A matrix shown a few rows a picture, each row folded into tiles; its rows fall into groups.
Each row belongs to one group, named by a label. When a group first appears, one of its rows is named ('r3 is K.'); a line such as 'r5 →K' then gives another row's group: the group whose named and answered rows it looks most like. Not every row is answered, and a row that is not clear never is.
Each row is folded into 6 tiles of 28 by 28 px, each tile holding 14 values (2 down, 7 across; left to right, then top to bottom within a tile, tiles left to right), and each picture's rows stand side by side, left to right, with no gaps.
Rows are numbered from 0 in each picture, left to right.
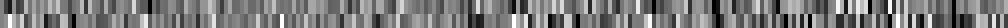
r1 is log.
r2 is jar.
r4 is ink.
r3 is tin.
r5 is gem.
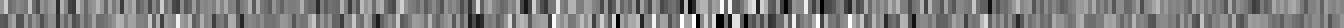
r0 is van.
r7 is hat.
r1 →tin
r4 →tin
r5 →tin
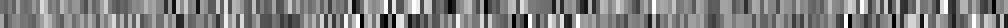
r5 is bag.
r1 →gem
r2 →tin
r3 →hat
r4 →ink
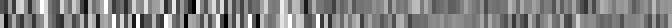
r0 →log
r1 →van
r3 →hat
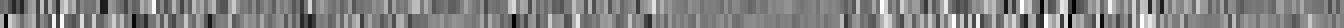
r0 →jar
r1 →jar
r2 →tin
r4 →hat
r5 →log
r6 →bag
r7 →bag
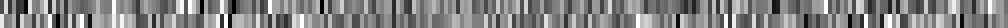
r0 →van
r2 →van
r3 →bag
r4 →jar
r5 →hat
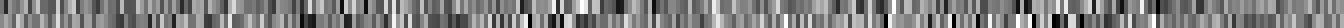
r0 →gem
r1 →jar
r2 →gem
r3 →tin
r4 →log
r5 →ink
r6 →tin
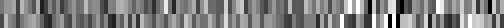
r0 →ink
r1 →gem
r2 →bag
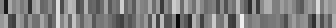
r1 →hat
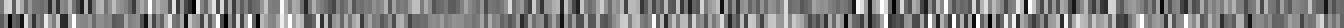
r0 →hat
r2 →tin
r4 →van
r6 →bag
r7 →tin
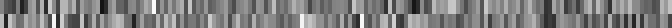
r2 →hat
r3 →ink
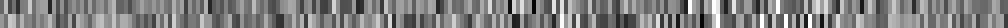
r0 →van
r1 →ink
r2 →jar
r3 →gem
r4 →log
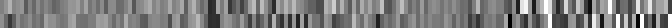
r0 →hat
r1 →ink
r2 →jar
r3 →log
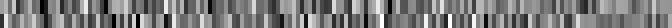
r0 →ink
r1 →ink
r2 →log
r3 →hat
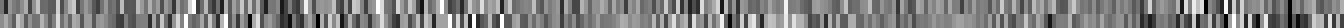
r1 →gem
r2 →log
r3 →van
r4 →van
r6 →jar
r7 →gem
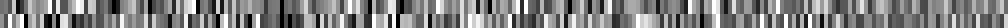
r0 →tin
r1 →gem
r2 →bag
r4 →log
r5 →log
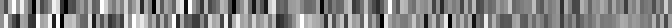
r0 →bag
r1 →bag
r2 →ink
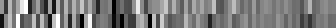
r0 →gem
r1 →jar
